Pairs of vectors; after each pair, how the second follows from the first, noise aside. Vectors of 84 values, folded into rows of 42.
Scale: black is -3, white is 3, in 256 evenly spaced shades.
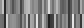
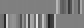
partly zeroed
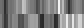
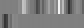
partly zeroed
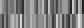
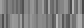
shrunk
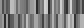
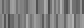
shrunk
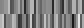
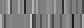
partly zeroed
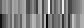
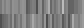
shrunk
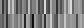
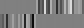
partly zeroed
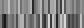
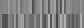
shrunk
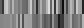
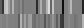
partly zeroed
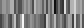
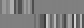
partly zeroed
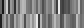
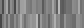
shrunk
